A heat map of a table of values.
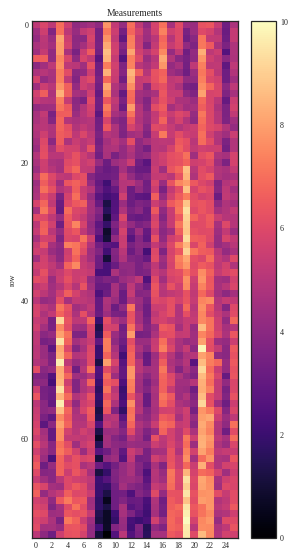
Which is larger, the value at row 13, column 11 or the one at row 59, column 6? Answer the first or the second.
the second
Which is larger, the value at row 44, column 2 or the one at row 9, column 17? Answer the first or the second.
the second
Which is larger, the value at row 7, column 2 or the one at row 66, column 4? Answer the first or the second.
the second
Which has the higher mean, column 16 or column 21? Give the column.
21
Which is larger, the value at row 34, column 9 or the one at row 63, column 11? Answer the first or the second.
the second
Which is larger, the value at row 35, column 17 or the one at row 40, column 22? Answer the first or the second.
the second
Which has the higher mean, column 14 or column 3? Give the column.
3
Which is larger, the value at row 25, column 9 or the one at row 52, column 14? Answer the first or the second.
the second
